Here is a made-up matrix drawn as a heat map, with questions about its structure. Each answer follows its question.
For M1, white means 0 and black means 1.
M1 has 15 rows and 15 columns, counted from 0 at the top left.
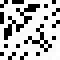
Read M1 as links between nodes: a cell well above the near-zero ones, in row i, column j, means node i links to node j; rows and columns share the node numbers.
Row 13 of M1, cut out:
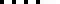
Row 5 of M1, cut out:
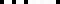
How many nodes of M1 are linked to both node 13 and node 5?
3
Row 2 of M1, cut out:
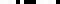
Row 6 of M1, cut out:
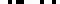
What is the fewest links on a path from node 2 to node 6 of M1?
1
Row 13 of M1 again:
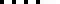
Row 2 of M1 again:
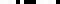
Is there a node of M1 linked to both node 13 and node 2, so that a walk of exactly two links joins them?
yes
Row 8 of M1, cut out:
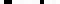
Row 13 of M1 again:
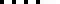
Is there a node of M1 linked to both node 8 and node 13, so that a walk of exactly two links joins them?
no
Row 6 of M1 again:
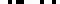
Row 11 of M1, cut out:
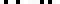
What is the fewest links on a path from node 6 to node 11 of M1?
2
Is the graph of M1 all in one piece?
yes
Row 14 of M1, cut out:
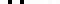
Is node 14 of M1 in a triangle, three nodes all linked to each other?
no
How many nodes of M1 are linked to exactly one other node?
1
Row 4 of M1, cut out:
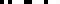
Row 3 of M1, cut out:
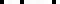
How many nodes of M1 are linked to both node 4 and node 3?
1
